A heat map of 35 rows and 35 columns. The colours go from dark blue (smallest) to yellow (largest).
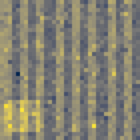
Stripes: upright, repeating 8 times. Ninth with the highest average: bottom left. Odd patch: higher, in the bottom left.
